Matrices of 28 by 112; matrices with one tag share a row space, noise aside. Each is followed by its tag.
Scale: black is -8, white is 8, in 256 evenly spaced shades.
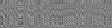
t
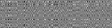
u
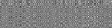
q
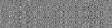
q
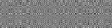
q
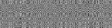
q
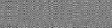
u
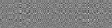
q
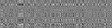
t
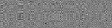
t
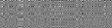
t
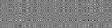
q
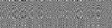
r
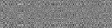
t
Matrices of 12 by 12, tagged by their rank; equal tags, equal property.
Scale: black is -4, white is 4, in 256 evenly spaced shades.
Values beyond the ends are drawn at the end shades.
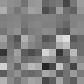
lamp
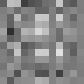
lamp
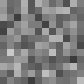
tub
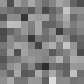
tub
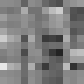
lamp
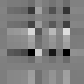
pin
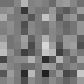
lamp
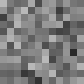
tub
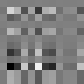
pin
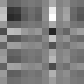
pin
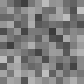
tub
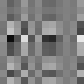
pin
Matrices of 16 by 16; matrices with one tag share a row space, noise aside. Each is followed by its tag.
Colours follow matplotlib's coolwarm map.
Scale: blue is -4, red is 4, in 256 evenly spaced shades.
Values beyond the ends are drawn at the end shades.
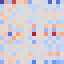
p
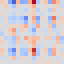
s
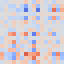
s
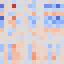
p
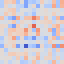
s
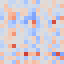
s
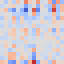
s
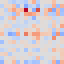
s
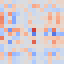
p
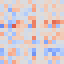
p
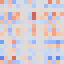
p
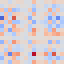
p
